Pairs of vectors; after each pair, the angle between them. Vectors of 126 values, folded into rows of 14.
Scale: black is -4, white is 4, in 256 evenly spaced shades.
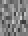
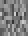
nearly opposite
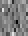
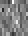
nearly opposite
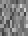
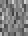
orthogonal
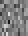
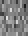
orthogonal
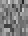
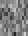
orthogonal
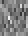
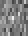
orthogonal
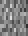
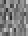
nearly opposite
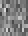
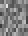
partly aligned
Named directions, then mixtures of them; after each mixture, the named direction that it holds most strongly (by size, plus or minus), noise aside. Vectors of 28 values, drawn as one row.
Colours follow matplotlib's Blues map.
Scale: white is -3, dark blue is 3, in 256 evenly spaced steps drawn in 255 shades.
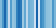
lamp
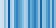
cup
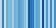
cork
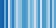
cup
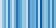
cup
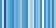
cork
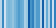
cork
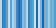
lamp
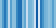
lamp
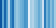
cork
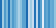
cork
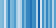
lamp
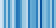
cup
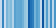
cork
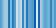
lamp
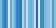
lamp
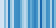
cup
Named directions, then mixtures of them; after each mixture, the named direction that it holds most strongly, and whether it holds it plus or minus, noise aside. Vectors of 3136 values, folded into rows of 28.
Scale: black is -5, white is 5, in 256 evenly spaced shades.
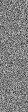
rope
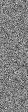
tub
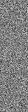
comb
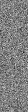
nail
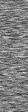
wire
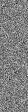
tub, minus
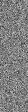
rope, plus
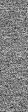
comb, plus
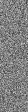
rope, minus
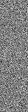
comb, plus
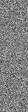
comb, plus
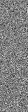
comb, plus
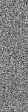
nail, minus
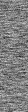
wire, minus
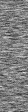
wire, plus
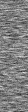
wire, plus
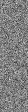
tub, plus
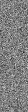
nail, plus
